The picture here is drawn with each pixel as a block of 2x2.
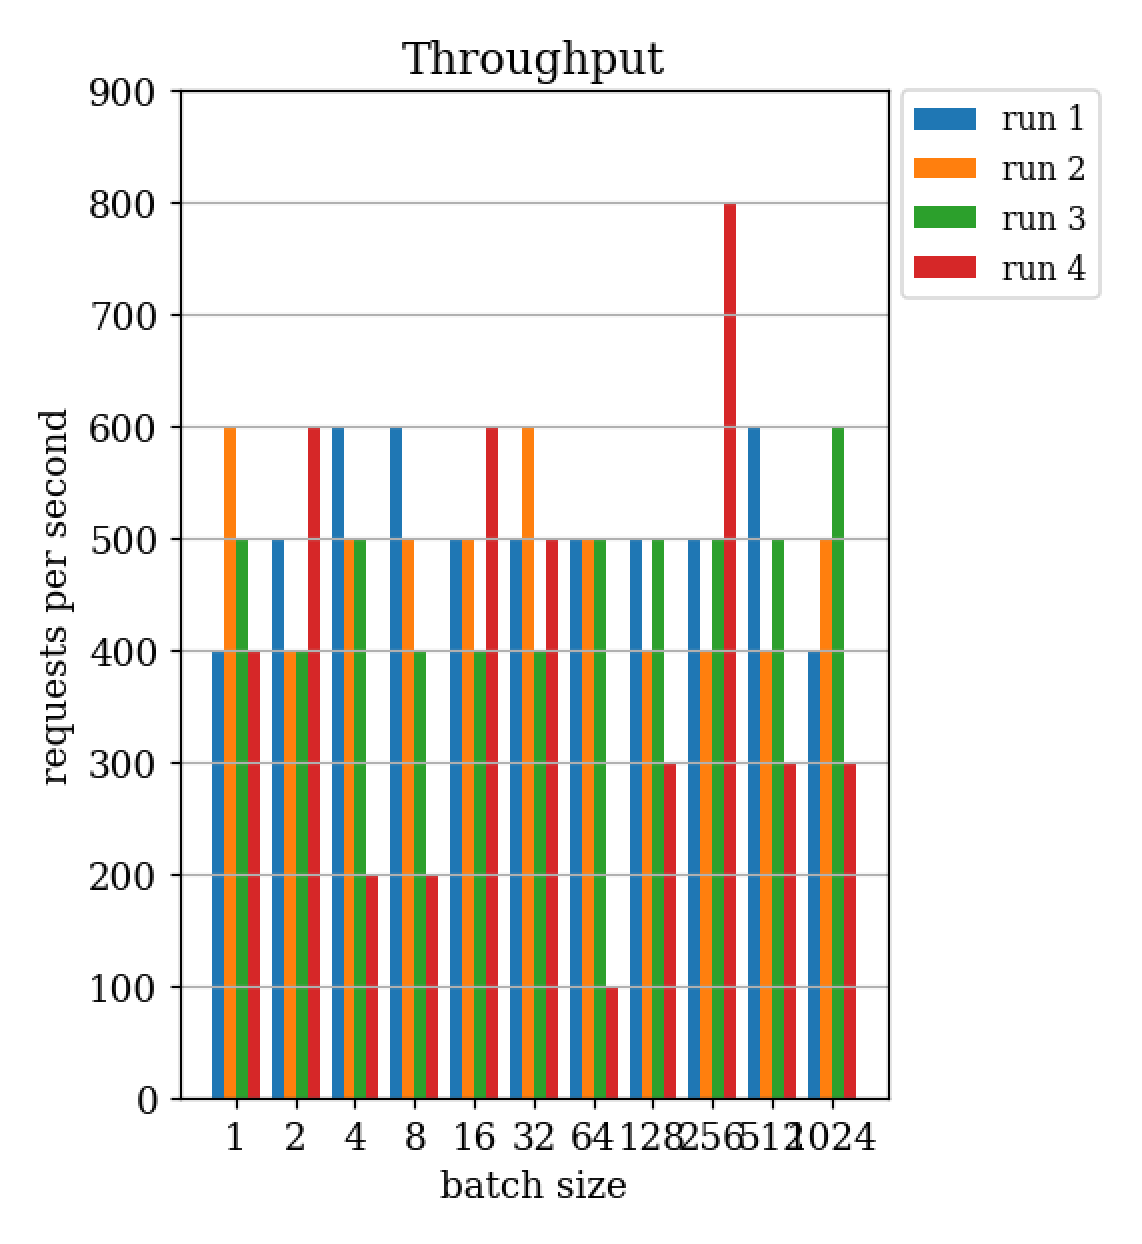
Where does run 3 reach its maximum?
1024
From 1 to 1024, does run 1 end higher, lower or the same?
the same
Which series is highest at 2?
run 4
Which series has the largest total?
run 1
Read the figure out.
Title: Throughput
x-axis: batch size, ticks 1 2 4 8 16 32 64 128 256 512 1024
y-axis: requests per second, ticks 0 100 200 300 400 500 600 700 800 900
Legend: run 1, run 2, run 3, run 4
Values:
run 1: 400 500 600 600 500 500 500 500 500 600 400
run 2: 600 400 500 500 500 600 500 400 400 400 500
run 3: 500 400 500 400 400 400 500 500 500 500 600
run 4: 400 600 200 200 600 500 100 300 800 300 300
